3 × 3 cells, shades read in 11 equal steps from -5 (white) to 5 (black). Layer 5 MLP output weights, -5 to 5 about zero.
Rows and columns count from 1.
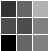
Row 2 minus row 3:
-3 1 0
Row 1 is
3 1 -2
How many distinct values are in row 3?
3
